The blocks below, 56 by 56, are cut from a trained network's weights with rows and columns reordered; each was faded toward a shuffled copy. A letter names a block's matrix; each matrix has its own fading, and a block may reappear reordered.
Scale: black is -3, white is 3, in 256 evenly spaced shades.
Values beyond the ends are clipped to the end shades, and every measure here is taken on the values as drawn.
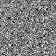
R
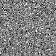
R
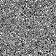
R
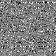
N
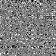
N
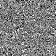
R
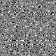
N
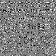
N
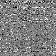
N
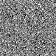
R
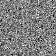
R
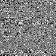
N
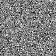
R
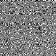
N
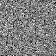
R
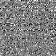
N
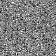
R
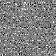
N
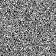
R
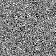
R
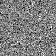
R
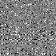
N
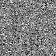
R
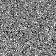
R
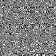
N
